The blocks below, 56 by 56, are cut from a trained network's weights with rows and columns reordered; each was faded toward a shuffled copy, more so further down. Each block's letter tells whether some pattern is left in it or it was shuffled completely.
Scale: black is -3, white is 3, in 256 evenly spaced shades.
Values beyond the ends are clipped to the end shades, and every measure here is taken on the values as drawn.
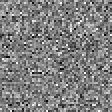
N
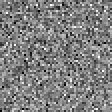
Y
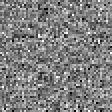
N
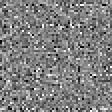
N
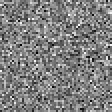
Y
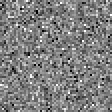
Y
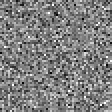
Y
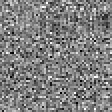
N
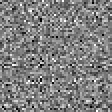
N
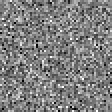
Y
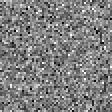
Y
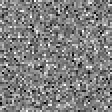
Y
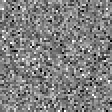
Y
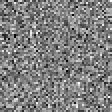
N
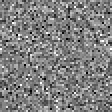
Y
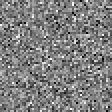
Y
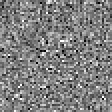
N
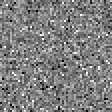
Y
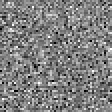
N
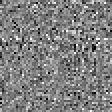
N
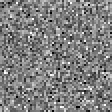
Y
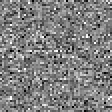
N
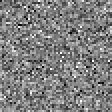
Y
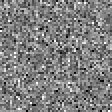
Y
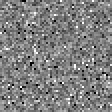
Y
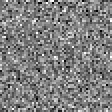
N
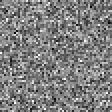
Y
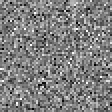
Y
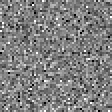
Y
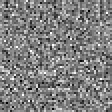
N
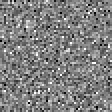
Y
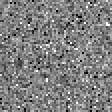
Y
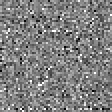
N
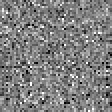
N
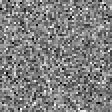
Y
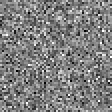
N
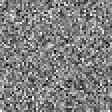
N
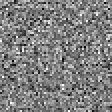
N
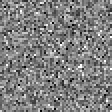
Y
